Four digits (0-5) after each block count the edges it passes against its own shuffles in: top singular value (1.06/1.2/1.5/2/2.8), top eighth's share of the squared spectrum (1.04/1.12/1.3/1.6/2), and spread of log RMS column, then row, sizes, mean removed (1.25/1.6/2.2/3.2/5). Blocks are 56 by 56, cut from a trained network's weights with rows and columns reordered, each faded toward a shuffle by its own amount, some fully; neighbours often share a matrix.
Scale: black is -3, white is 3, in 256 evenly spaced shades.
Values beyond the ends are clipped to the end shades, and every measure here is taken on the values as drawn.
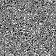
0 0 0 0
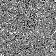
0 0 0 0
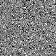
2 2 1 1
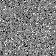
0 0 0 0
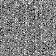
2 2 0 1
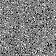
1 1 0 0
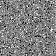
0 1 0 0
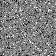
0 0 0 0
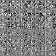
3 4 1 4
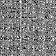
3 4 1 3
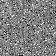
0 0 0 0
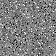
0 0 0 0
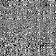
2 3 0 3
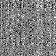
2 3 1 2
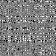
3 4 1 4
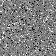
0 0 0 0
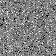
0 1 0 0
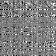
3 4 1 4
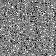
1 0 0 0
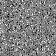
1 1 0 0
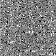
2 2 0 2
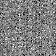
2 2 0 1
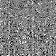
2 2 0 2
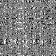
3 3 0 3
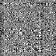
2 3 1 3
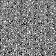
1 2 0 2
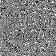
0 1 0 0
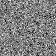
1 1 0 0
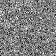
2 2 0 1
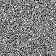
2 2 0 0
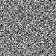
3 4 2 0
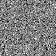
2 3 1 1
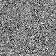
2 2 0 1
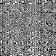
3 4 0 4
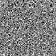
2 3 1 1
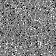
1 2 0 1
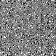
1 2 0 2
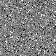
0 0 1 0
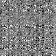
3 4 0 3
